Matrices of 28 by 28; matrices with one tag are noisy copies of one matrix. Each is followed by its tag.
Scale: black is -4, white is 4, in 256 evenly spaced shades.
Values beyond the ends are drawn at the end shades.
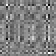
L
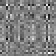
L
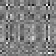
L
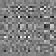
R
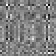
L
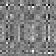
L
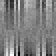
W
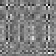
L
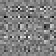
R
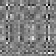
L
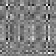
L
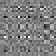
R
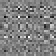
R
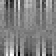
W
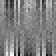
W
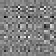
R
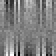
W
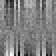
W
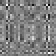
L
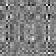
L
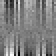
W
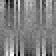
W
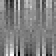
W
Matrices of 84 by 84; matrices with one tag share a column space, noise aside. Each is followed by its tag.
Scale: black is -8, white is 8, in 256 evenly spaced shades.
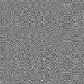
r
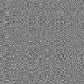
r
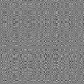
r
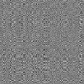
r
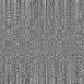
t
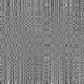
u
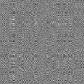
r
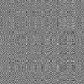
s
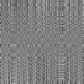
u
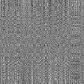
u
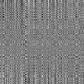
t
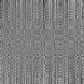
t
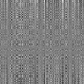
t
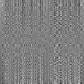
u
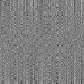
u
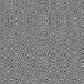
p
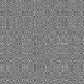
s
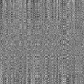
t
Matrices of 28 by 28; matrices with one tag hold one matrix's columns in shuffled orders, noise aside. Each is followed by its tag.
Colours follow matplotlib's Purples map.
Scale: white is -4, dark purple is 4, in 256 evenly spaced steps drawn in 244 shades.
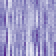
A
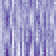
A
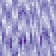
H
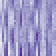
A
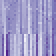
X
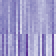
X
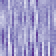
A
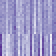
X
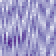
H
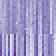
X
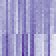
X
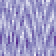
H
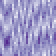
H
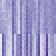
X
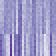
X
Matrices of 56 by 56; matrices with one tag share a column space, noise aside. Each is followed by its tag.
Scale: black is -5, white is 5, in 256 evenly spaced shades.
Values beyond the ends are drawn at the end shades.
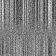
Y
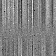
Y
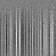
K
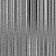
Y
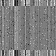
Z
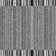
Z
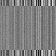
Z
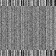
Z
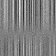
Y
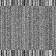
Z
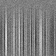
K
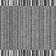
Z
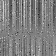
Y
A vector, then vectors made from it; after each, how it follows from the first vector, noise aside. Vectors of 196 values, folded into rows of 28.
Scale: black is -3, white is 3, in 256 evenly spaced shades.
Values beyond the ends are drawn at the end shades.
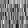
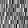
sign-scrambled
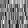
copied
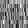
copied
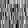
copied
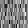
sign-scrambled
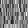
wrapped around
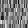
wrapped around
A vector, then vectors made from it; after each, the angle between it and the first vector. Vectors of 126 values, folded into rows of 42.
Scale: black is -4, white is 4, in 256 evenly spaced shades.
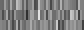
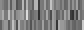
nearly opposite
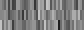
partly aligned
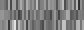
partly opposed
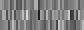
nearly opposite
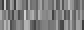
partly aligned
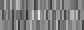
nearly parallel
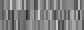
nearly parallel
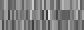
partly aligned
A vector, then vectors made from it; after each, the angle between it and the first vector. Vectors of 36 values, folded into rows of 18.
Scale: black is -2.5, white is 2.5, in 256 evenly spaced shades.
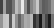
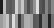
nearly parallel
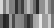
nearly opposite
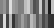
orthogonal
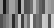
orthogonal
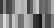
nearly parallel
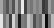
partly aligned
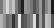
partly opposed
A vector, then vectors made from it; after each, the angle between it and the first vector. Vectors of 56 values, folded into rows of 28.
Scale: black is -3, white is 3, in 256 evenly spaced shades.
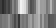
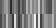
orthogonal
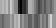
nearly opposite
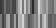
partly aligned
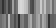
nearly parallel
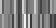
orthogonal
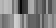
nearly opposite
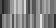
partly aligned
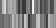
partly opposed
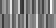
orthogonal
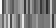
orthogonal
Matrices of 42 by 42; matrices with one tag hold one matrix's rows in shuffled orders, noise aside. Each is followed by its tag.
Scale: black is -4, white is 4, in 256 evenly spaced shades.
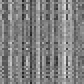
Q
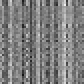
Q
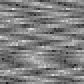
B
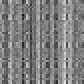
Q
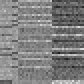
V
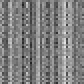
Q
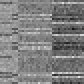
V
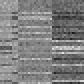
V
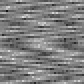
B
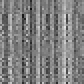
Q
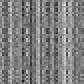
Q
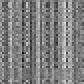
Q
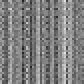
Q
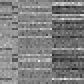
V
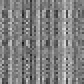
Q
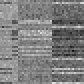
V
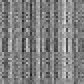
Q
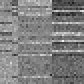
V
